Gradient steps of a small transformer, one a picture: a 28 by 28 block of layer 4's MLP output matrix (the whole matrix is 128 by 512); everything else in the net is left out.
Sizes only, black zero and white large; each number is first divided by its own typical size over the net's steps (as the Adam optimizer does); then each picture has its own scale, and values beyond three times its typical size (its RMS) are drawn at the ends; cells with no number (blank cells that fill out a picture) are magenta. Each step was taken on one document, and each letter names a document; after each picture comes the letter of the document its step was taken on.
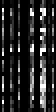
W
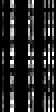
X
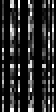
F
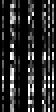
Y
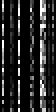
W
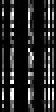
X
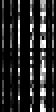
W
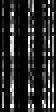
X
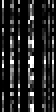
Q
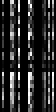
Q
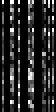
F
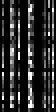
Q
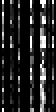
W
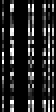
F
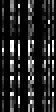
Q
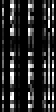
X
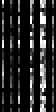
W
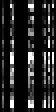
X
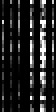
W
